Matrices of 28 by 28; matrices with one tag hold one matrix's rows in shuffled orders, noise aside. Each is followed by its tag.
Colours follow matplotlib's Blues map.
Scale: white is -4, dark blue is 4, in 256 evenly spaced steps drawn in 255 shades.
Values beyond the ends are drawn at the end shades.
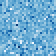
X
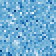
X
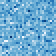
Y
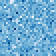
X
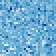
Y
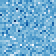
X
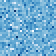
X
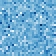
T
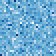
X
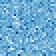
X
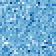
Y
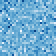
T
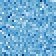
T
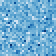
Y
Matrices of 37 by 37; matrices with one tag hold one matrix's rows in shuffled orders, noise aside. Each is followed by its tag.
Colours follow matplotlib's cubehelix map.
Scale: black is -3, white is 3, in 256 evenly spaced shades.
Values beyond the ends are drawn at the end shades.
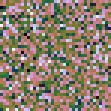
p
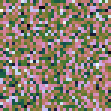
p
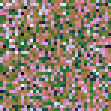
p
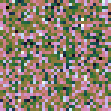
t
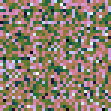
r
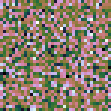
r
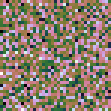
p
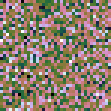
p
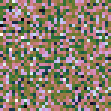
p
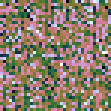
r
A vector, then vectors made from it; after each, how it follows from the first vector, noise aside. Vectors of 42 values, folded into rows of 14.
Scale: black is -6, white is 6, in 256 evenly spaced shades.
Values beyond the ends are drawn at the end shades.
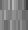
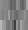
wrapped around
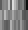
scaled up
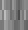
wrapped around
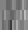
wrapped around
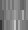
reversed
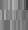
copied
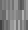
reversed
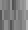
negated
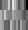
scaled up
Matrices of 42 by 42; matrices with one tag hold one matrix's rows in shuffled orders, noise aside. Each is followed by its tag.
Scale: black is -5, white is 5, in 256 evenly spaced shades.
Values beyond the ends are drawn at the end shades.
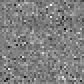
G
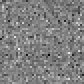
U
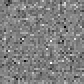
G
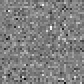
G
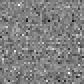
U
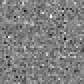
G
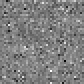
G
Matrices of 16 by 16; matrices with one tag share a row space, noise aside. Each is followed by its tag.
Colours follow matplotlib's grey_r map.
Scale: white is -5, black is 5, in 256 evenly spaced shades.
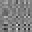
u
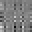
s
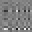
u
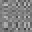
u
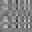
u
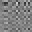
u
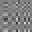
u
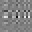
u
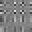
s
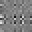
s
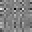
s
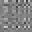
u
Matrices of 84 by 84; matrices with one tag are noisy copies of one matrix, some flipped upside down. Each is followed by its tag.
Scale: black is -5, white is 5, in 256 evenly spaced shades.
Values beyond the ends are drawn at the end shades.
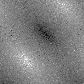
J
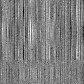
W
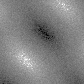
J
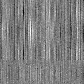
W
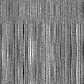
W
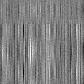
W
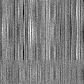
W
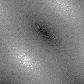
J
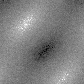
J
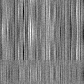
W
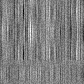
W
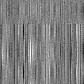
W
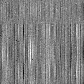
W
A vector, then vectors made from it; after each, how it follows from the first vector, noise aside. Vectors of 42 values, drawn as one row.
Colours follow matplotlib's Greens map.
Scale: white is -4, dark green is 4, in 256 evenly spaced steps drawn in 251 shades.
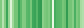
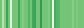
partly zeroed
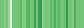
partly zeroed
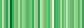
sign-scrambled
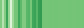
partly zeroed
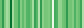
sign-scrambled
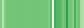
partly zeroed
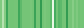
partly zeroed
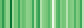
sign-scrambled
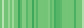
partly zeroed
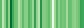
sign-scrambled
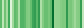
sign-scrambled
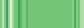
partly zeroed
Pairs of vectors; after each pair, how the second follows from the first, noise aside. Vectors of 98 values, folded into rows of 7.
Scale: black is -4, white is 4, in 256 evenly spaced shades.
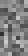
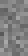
shrunk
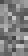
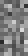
shuffled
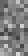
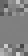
partly zeroed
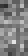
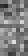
copied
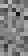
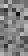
copied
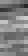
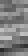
reversed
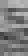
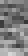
reversed
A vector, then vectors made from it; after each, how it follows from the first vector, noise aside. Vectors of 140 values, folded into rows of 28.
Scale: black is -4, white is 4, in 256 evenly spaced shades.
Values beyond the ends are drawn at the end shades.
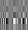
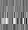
sign-scrambled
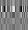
reversed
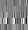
sign-scrambled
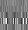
sign-scrambled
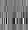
sign-scrambled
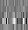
sign-scrambled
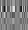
reversed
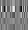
reversed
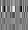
reversed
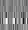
sign-scrambled
